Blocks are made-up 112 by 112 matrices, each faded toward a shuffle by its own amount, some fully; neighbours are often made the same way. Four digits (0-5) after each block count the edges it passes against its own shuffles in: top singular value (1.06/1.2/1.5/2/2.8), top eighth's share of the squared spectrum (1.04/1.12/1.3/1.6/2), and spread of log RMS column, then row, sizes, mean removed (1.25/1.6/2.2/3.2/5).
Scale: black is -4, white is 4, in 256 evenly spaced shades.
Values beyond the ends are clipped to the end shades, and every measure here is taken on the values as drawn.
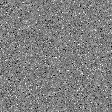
2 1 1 0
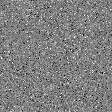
2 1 0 0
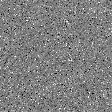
2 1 0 0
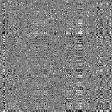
5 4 3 3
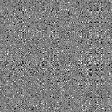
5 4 3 3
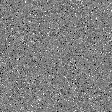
2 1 0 0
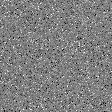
0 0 0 0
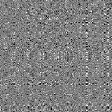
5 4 3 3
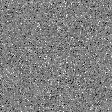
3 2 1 0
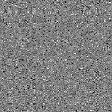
4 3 2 2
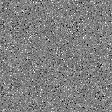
3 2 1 0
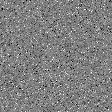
1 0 0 0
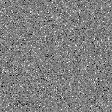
3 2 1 1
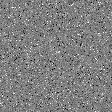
0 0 0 0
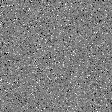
0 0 0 0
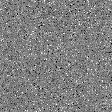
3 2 0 0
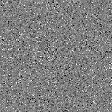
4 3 1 1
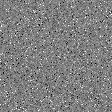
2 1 0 0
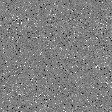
1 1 1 1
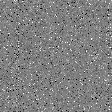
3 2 1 0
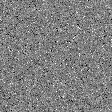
0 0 0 0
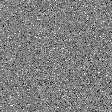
3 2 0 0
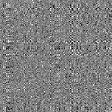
5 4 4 3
